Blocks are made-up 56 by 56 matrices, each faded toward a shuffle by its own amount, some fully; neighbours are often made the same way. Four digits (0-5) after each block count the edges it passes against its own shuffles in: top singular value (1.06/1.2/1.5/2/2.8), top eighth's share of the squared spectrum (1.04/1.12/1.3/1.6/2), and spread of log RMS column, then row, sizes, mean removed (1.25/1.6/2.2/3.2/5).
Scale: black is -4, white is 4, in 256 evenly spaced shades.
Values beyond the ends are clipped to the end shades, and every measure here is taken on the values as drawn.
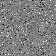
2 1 0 0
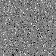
1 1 0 0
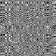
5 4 3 3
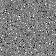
0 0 0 0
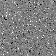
2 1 0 0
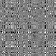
5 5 3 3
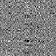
3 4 2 2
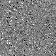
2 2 1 0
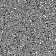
1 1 0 0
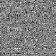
3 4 2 2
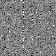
3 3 2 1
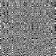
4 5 3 2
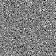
3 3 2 1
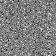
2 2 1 0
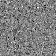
2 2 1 0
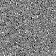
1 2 0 0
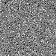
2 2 0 0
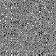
3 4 2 1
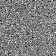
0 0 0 0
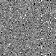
3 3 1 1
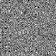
3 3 2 1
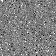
1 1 0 0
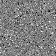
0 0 0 0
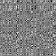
4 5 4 3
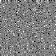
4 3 1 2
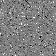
2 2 0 0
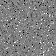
1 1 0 0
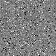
2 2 0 0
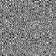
4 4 2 2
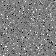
0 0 0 0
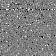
2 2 0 1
